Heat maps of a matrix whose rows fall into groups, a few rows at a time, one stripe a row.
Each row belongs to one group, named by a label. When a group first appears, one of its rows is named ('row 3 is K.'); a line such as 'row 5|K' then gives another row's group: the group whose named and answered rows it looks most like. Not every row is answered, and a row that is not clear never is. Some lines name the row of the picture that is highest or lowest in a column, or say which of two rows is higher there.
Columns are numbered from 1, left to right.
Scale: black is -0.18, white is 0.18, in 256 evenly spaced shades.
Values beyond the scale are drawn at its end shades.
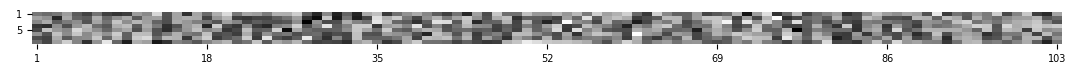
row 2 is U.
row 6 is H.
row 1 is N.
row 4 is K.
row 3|U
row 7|H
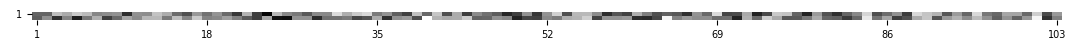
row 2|U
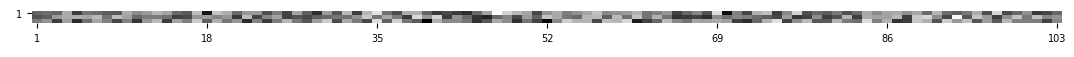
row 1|N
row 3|U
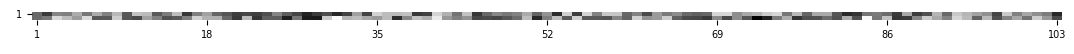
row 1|H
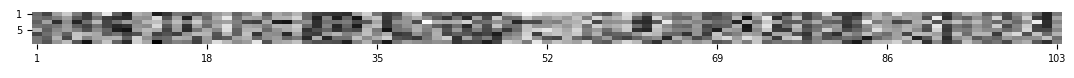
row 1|N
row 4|N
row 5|N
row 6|K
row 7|H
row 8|N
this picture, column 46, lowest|8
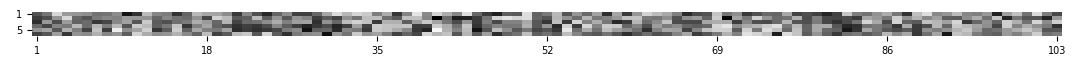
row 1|K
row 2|N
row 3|K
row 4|H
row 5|U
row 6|H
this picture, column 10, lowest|1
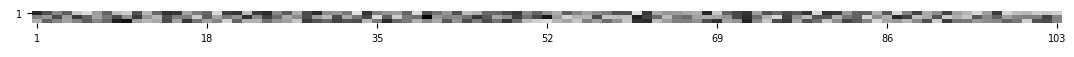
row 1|K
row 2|U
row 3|N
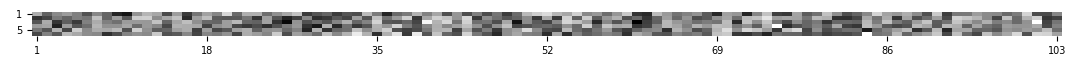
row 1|N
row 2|H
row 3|U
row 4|U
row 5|H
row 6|K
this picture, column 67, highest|4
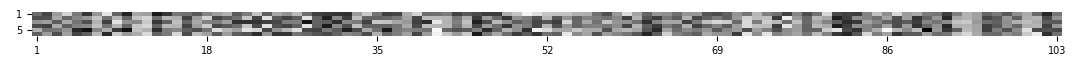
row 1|N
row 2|H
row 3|U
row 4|H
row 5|N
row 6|U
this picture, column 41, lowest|1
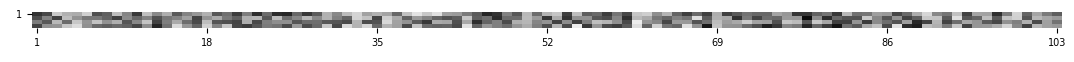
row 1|K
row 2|K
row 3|H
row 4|K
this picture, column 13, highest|1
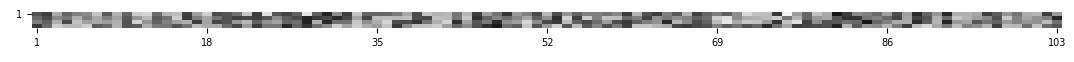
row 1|H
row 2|H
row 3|H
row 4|K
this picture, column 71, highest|3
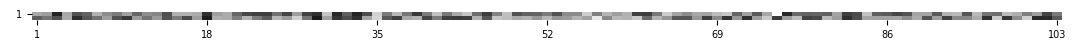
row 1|U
